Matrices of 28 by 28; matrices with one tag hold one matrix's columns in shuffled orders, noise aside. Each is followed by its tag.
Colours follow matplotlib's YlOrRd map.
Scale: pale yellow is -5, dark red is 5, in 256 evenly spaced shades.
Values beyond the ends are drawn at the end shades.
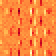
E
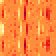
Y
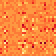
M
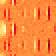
Y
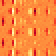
E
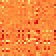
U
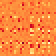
M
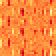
E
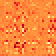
M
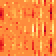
Y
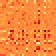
U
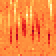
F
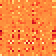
U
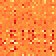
U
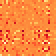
U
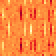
Y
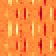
Y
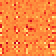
M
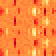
E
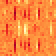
Y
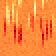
F
